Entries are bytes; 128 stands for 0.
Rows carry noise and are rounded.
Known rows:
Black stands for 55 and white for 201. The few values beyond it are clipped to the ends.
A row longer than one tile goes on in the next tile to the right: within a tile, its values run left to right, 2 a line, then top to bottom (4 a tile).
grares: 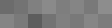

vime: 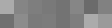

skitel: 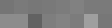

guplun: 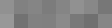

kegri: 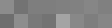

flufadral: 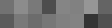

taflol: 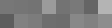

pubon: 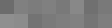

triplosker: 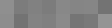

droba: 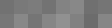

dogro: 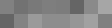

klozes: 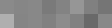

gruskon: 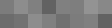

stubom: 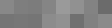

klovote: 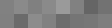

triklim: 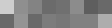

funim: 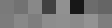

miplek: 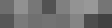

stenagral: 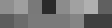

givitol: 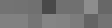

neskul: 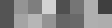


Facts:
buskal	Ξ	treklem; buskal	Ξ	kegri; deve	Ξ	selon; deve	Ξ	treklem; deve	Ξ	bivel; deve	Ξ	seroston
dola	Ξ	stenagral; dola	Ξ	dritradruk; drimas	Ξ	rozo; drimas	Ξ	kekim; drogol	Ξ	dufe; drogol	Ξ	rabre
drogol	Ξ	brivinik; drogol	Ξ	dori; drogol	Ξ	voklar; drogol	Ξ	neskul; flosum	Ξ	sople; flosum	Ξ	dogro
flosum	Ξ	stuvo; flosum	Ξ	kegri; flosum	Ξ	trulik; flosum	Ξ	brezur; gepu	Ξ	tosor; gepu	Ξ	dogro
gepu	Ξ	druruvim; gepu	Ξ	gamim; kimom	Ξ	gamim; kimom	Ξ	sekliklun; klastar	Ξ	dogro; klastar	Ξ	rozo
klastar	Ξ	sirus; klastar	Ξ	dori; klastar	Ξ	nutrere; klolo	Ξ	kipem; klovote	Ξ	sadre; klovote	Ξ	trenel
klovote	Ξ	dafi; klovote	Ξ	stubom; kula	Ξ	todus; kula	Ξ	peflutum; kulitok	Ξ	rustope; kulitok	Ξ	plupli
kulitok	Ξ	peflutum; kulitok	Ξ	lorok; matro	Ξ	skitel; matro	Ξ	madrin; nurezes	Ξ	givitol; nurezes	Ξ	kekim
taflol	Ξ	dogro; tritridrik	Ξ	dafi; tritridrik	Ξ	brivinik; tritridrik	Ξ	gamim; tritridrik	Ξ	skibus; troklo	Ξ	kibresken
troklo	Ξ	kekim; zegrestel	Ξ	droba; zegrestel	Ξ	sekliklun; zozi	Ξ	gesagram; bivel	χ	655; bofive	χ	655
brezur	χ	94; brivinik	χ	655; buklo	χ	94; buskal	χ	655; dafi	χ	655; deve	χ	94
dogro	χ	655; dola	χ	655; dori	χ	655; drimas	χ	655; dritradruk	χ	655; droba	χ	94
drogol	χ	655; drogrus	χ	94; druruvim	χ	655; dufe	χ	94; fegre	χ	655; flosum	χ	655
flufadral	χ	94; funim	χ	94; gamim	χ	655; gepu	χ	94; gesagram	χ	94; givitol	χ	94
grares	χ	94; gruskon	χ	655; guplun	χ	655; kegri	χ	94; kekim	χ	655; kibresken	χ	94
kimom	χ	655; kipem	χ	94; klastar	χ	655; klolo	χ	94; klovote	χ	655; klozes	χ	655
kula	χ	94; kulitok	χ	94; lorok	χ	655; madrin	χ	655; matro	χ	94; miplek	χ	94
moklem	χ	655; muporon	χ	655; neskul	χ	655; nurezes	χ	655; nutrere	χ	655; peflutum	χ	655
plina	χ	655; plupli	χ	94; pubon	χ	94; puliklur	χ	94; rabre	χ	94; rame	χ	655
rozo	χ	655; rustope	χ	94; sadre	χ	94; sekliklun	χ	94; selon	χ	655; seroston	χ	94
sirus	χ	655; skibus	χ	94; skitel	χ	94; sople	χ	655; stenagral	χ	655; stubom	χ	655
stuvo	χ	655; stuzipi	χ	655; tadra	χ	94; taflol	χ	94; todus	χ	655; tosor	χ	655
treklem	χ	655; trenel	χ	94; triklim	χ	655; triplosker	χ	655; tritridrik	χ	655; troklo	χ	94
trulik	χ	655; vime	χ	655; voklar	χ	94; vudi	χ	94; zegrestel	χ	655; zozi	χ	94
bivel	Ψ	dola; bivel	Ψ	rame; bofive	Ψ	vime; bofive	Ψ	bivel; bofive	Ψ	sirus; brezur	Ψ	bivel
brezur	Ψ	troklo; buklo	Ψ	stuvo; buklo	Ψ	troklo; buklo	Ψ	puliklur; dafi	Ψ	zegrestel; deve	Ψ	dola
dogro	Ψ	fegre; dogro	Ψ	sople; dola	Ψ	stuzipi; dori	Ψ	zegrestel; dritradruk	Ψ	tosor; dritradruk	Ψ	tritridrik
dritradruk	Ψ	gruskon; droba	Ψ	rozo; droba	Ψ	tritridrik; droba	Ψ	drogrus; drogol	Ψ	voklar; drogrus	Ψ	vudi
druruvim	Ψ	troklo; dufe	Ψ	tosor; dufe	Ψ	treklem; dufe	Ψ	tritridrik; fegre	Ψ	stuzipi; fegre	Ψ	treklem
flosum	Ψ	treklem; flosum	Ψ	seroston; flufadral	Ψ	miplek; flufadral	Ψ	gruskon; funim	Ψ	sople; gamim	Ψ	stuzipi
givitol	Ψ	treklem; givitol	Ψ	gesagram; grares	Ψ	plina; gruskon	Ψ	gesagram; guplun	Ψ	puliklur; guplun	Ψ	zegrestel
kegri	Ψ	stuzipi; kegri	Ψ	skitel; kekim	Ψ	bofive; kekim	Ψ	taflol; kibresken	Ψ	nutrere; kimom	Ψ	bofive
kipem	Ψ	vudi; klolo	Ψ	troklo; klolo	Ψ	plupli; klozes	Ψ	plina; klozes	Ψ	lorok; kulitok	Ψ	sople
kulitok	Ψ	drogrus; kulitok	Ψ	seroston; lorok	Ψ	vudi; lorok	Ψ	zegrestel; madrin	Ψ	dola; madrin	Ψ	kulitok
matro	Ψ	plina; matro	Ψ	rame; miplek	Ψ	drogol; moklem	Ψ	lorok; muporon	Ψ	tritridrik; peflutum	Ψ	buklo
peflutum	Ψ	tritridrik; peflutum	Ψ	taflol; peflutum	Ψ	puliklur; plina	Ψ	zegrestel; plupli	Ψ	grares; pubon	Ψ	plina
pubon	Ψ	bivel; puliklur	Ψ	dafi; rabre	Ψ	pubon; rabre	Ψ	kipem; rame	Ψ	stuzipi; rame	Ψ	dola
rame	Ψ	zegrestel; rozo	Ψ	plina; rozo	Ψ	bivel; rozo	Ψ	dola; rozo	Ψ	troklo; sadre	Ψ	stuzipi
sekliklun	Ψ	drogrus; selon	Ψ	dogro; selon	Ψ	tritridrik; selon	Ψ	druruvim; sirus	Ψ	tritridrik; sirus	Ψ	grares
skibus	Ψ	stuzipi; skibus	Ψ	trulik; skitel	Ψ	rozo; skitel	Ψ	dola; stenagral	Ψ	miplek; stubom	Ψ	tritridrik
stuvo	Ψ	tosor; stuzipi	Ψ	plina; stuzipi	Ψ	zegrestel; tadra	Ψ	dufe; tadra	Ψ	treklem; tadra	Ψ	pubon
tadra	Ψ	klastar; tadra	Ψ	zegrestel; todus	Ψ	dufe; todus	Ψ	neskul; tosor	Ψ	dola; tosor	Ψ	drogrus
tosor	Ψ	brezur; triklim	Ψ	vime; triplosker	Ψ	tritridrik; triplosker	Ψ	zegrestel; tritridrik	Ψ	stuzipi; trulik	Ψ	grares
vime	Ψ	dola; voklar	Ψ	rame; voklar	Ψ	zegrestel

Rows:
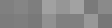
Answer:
dafi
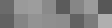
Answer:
todus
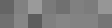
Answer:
rustope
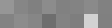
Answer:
bivel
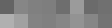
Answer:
kipem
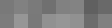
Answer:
sekliklun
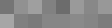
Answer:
lorok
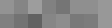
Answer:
peflutum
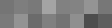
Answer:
voklar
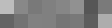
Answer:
kimom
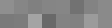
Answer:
buskal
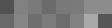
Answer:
gesagram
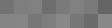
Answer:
tadra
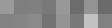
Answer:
selon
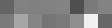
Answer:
seroston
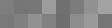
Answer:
nutrere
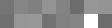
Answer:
treklem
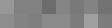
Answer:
madrin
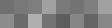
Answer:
klastar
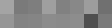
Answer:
dori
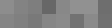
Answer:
dritradruk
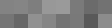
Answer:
tritridrik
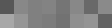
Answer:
vudi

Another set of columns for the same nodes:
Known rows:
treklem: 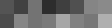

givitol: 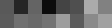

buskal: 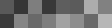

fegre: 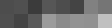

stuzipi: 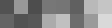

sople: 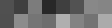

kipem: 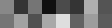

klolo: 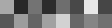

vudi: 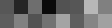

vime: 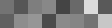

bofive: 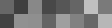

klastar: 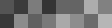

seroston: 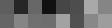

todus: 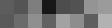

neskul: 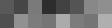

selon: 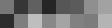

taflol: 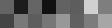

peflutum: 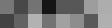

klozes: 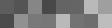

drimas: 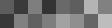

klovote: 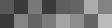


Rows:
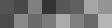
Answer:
moklem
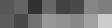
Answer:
gamim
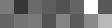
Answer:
deve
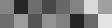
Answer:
matro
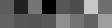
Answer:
kulitok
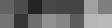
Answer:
sadre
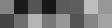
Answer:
droba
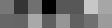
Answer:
plupli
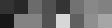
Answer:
stenagral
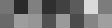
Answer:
brezur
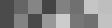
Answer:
zegrestel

